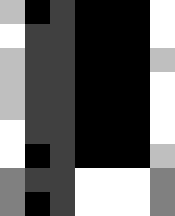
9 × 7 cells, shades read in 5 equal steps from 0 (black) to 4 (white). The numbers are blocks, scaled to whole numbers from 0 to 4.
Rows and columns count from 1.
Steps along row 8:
down same up same same down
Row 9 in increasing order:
0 1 2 2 4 4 4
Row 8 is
2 1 1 4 4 4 2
